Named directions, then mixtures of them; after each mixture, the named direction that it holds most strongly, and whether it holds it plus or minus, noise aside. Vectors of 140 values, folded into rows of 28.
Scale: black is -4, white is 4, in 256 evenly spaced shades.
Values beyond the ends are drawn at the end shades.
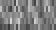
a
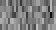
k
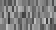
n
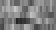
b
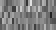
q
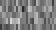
a, plus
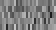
n, minus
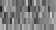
q, minus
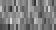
a, plus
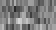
b, minus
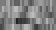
b, plus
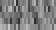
a, minus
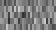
n, plus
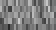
a, plus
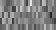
q, plus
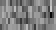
k, plus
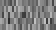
n, plus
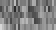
a, minus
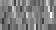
k, minus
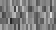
k, minus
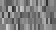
q, plus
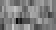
b, plus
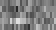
b, minus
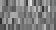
q, plus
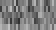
a, minus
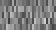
n, plus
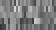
a, plus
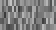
n, minus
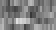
b, minus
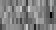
q, plus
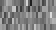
q, minus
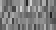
q, plus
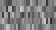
n, plus
